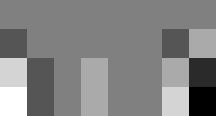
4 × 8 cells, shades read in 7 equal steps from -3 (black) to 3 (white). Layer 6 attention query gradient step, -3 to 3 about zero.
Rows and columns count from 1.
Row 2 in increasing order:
-1 -1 0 0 0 0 0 1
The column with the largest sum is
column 1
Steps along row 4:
down up up down same up down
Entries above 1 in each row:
0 0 1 2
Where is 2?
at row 3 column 1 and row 4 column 7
